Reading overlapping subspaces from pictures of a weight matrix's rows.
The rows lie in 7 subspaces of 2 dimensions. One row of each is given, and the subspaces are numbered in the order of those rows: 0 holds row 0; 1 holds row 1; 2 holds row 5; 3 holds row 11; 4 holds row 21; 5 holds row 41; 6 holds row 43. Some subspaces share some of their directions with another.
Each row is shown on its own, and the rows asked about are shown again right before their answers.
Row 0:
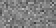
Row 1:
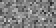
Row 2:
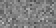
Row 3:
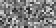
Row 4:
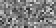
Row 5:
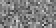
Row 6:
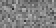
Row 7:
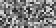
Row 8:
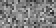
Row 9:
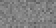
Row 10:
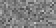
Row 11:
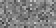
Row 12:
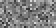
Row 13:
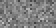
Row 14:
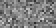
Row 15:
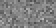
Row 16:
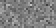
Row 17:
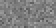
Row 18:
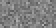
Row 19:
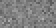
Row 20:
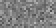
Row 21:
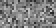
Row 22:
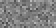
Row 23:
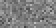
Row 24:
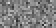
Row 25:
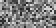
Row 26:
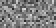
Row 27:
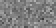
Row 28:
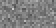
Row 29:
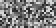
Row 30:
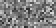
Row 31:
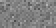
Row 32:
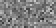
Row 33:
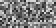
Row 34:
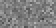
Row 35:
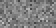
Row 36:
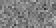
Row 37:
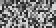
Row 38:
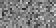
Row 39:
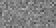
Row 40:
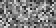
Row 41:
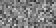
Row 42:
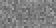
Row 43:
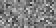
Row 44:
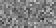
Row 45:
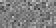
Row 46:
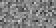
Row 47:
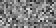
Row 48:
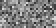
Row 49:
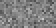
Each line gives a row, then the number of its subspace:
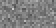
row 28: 4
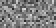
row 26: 4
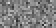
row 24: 2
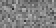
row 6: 4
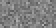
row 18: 2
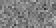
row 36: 5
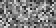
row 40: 3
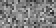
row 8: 4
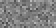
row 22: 3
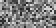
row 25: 5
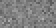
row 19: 1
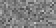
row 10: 0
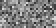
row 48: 5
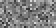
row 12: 3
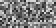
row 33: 6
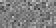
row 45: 6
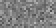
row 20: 2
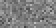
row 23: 5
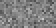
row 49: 1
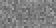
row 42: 4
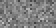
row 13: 3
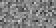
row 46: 1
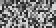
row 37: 5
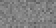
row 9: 6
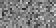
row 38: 0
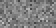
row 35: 3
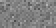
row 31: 6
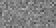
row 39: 0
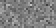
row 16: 6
